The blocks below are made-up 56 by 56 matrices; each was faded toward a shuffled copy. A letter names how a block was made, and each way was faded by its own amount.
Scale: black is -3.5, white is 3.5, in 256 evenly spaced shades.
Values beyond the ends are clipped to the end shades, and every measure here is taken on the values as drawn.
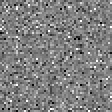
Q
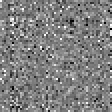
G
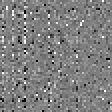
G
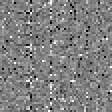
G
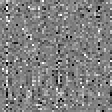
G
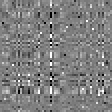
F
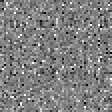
Q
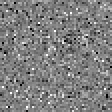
Q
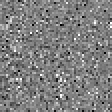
Q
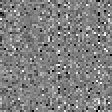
G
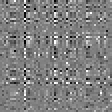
F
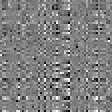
F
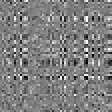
F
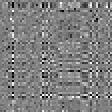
F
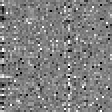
G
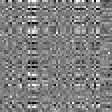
F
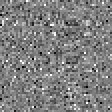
Q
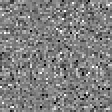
Q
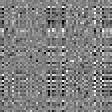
F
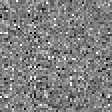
Q
